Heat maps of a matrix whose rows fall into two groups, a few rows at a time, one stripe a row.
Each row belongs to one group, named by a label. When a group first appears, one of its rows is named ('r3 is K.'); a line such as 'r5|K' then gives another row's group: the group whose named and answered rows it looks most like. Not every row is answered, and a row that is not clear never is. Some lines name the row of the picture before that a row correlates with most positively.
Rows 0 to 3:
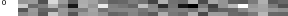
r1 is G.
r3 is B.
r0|B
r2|G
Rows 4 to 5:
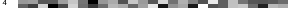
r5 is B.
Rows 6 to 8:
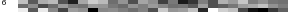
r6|G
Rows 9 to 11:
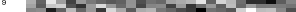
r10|G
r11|G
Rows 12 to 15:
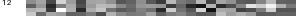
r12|B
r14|B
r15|G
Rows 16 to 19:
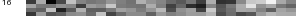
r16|G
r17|G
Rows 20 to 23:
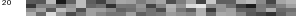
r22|B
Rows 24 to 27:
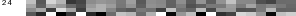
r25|G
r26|B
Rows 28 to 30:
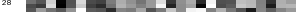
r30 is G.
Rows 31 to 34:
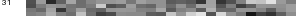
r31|G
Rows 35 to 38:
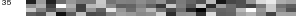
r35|G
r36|B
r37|G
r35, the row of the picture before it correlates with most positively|31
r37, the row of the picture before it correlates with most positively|31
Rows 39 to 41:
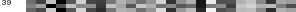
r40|G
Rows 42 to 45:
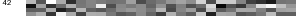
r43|G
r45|B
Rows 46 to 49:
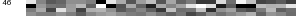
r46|G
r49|G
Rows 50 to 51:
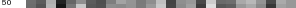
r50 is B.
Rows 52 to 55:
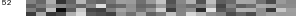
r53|G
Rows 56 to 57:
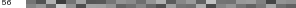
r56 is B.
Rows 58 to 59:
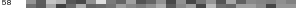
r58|G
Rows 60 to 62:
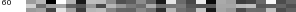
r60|B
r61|G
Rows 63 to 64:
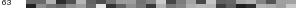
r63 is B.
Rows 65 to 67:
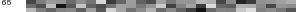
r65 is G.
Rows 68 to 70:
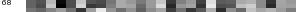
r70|G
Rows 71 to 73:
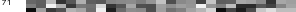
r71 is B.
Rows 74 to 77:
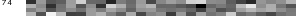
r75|G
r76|G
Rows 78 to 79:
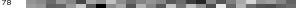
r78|G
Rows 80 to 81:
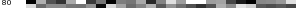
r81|G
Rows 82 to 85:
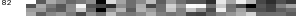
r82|G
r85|G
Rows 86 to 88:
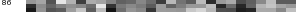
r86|B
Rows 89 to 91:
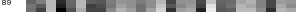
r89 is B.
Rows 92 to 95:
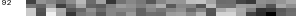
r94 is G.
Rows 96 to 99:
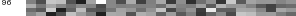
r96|G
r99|G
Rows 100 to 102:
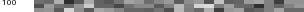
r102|B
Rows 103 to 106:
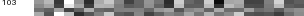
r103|B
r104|B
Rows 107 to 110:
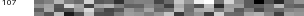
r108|B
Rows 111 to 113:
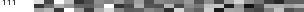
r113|B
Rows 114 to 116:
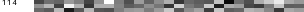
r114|G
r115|B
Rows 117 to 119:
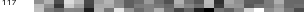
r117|B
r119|G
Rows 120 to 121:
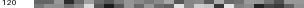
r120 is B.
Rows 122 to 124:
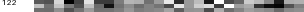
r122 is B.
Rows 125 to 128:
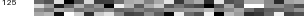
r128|B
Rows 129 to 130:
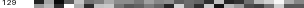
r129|G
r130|B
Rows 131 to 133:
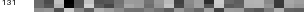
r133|B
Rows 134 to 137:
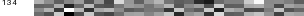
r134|G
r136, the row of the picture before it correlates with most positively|133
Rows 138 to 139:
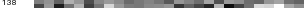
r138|B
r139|G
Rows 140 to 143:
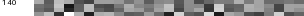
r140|G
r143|B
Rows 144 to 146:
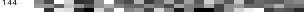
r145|B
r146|G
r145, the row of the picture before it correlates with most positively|143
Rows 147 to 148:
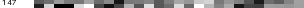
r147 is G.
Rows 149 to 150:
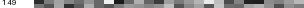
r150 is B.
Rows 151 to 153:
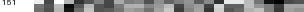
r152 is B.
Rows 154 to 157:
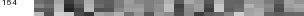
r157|G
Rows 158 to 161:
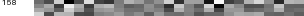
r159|B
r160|B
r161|G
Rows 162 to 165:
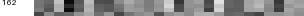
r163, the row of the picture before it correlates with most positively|158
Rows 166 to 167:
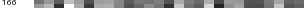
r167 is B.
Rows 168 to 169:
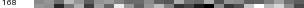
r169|G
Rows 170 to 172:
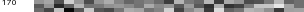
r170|B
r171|G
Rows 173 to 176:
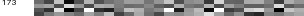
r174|B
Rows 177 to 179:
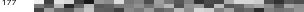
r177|G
